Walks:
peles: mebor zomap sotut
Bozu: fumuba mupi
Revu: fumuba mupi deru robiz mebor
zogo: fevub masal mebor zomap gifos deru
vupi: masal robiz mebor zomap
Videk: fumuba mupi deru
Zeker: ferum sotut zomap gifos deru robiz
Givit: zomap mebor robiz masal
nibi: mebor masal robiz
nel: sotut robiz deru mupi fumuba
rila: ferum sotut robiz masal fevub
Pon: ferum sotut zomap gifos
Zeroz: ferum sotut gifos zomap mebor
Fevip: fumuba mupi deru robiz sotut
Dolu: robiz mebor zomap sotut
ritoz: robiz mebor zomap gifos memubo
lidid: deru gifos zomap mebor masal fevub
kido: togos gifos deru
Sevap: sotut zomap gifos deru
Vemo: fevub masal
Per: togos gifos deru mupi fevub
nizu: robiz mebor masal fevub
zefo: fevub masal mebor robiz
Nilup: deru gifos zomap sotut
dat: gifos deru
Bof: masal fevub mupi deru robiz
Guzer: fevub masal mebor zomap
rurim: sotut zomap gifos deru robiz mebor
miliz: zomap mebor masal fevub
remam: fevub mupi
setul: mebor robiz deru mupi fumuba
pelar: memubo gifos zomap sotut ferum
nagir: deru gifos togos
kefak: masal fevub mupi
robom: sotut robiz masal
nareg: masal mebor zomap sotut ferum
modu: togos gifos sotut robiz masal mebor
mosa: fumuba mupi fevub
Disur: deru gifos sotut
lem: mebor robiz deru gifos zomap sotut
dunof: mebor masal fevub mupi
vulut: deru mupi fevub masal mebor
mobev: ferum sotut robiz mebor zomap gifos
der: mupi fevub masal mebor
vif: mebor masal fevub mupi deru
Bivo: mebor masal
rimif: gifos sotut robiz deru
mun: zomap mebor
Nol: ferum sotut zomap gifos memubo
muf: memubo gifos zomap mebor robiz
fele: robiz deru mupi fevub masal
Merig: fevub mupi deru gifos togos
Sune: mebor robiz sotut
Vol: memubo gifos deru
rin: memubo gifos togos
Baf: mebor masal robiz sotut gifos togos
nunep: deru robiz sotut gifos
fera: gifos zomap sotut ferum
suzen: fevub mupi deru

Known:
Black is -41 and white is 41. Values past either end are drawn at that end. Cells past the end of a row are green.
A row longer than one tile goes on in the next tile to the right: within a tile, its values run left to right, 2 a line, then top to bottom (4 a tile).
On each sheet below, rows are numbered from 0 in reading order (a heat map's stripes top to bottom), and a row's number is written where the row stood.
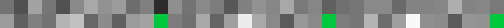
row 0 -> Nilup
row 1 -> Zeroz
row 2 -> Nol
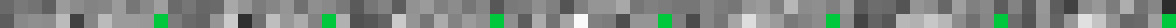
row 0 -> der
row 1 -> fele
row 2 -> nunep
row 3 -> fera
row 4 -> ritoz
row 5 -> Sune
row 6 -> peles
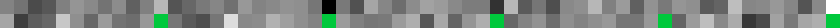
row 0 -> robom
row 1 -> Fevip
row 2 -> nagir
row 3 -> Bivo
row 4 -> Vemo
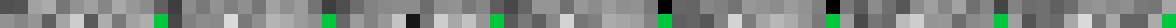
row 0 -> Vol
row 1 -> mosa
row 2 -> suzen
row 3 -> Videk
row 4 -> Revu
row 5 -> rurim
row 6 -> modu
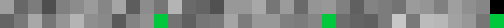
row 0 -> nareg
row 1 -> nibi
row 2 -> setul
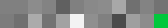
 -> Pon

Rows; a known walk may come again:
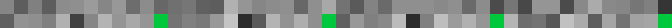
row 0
vif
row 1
Bof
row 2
vulut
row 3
Disur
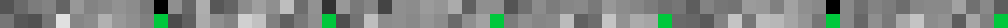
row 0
Fevip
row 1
mun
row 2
miliz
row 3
Merig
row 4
setul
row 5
Zeker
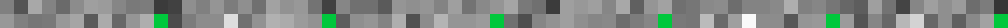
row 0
nagir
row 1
mosa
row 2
dunof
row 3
vupi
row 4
Nol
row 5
Sevap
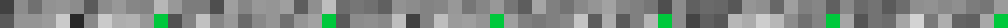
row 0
remam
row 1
Guzer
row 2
der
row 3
kido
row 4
Sune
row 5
modu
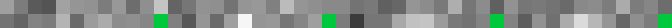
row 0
nizu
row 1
muf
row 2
Dolu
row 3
mobev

